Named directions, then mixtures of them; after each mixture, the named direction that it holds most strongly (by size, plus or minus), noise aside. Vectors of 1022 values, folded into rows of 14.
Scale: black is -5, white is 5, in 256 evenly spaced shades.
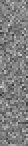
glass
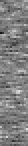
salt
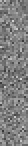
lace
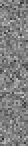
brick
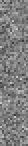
lace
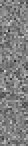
brick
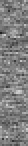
salt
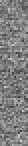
lace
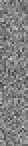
lace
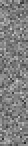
brick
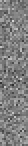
lace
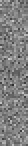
lace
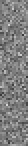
glass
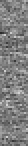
salt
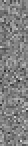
lace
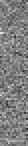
glass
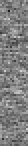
salt
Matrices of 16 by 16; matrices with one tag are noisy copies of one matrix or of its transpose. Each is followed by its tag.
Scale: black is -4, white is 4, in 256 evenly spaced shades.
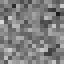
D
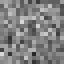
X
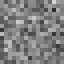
X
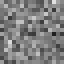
X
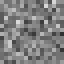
X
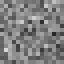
X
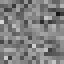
D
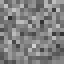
X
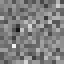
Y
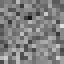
Y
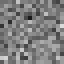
Y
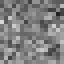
D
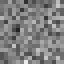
Y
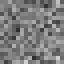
Y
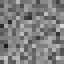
Y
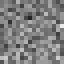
Y
